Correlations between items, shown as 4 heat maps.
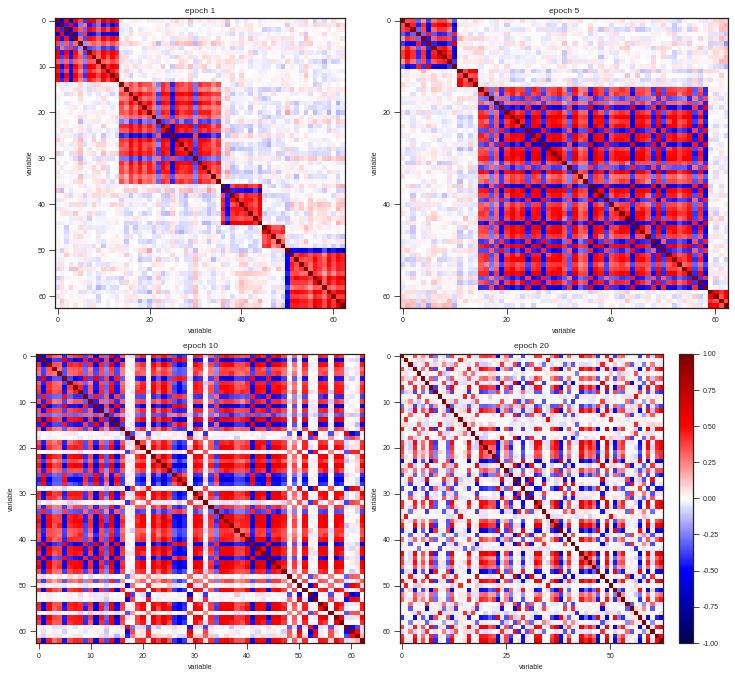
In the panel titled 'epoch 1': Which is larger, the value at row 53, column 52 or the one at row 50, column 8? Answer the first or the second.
the first
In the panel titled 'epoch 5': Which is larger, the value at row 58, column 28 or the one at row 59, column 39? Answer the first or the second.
the second
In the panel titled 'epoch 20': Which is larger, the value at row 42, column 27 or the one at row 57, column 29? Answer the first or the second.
the second
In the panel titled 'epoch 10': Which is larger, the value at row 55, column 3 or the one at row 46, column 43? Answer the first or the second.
the second
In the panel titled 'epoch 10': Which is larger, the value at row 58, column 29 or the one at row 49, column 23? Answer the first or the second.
the second
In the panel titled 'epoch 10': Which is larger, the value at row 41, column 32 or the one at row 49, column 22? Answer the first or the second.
the second
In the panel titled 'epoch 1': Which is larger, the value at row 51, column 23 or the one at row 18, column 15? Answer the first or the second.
the second
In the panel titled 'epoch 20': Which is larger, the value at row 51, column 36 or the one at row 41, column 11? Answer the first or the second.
the second
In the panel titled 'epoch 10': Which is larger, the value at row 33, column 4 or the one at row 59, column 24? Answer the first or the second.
the first
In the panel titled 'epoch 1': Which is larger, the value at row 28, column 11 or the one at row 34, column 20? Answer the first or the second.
the second
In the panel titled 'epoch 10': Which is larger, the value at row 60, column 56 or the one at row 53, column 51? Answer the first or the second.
the first
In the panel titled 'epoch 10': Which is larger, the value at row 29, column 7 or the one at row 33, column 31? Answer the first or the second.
the second
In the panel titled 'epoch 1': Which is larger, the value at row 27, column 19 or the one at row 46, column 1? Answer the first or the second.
the first
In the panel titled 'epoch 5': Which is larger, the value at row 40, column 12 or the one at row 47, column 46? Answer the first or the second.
the second
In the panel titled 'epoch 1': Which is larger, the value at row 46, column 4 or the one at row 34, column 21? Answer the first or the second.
the second
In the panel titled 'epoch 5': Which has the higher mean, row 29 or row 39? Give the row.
29
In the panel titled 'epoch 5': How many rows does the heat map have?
63
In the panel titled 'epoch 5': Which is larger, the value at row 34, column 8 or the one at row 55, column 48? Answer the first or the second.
the first
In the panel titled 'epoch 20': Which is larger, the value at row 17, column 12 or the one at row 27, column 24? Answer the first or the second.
the second
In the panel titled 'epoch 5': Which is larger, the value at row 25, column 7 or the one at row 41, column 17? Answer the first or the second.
the first
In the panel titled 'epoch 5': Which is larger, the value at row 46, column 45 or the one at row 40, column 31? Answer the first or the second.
the first
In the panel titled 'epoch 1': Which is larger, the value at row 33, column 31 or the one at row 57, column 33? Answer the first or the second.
the first
